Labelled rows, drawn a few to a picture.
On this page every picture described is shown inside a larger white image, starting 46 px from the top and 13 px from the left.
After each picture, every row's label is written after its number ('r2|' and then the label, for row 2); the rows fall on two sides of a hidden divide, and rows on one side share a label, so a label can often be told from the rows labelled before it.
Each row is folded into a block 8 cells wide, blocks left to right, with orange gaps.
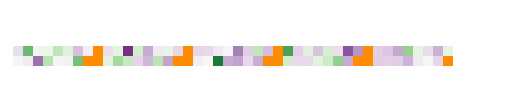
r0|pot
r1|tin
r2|tin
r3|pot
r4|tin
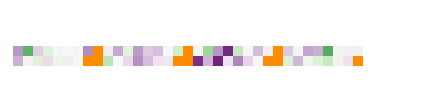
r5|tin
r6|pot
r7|pot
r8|pot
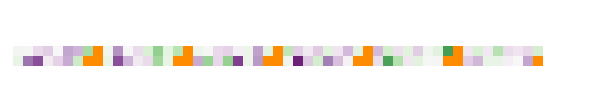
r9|pot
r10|pot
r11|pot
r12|pot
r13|tin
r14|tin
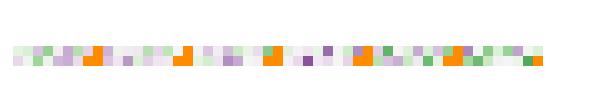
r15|tin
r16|pot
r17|pot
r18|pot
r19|pot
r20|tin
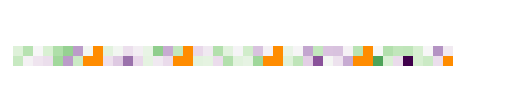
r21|pot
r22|pot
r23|pot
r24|tin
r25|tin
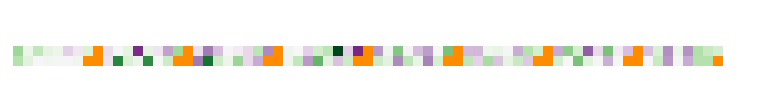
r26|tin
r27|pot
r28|tin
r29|pot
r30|pot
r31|tin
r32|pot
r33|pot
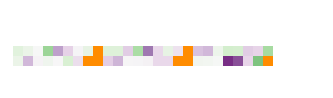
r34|tin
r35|tin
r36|tin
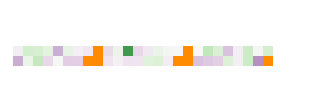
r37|tin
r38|pot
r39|pot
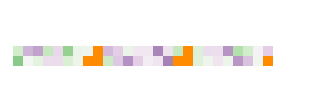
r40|tin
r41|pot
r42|pot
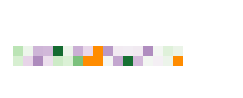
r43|pot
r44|tin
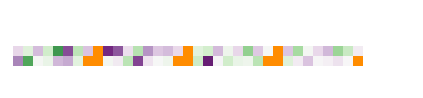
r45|tin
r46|tin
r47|pot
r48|pot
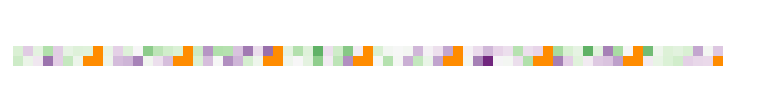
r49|tin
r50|pot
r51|tin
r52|tin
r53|tin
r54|pot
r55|tin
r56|tin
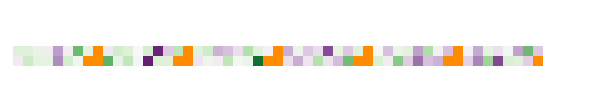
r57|tin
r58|tin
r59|pot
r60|pot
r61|tin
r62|tin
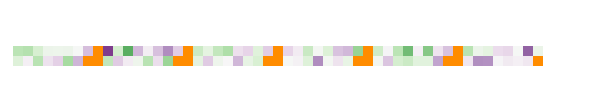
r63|tin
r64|pot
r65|tin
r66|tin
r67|tin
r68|pot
